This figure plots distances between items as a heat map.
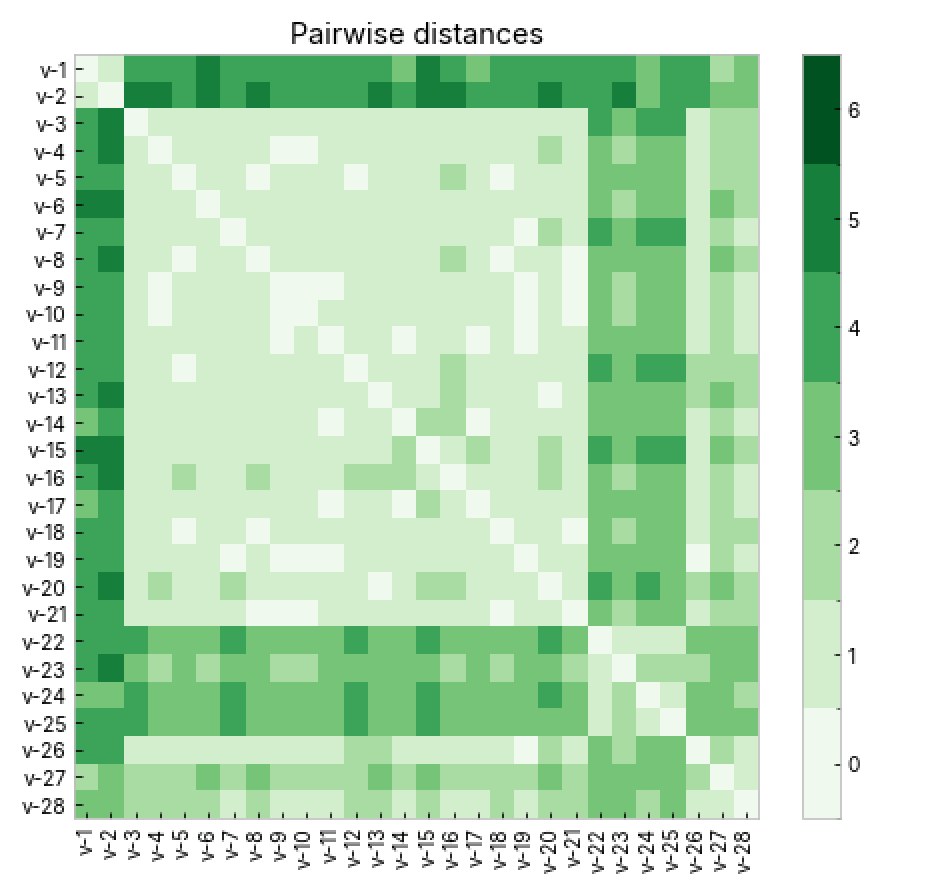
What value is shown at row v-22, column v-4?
3
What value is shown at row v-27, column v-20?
3
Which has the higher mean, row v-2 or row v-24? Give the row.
v-2
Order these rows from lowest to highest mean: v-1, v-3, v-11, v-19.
v-19, v-11, v-3, v-1
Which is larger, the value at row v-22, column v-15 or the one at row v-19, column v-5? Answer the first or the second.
the first
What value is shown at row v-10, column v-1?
4
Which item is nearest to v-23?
v-22
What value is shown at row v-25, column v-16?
3
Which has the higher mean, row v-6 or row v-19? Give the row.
v-6
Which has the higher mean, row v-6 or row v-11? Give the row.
v-6
